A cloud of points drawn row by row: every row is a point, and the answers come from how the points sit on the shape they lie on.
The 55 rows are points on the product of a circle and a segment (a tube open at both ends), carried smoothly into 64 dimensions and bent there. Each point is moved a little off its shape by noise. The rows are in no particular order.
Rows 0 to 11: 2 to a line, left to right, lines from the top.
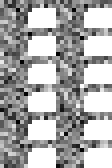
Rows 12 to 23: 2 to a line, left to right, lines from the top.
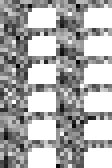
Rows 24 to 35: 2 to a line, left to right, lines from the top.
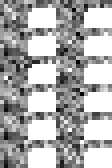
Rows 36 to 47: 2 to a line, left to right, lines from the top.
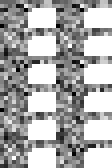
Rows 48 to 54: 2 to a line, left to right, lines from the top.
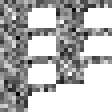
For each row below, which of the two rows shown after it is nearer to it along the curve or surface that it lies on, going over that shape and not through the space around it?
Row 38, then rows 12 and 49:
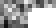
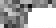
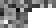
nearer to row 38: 12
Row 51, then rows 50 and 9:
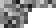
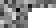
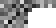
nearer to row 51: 50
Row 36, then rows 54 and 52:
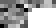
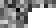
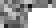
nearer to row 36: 54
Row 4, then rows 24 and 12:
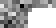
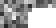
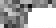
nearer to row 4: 12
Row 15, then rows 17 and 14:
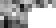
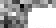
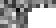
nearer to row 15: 17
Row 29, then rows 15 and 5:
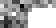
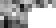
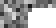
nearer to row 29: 15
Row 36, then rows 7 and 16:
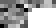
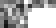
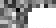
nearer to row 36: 16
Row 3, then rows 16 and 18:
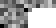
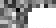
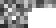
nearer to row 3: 16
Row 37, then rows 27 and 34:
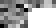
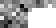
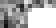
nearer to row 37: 27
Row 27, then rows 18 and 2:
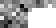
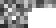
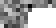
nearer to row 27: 2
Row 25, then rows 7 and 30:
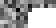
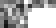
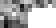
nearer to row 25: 30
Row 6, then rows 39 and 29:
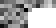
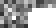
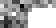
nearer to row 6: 29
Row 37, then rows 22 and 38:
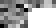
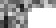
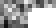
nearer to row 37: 22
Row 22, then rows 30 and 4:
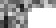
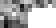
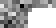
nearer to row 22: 30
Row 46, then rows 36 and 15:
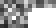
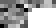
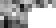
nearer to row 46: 15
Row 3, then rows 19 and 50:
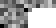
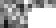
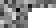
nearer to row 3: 50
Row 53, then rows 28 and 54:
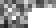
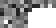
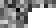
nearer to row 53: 54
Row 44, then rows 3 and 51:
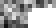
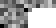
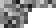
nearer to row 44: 51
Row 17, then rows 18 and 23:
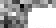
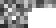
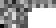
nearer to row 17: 18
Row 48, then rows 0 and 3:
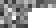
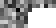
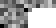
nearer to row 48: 0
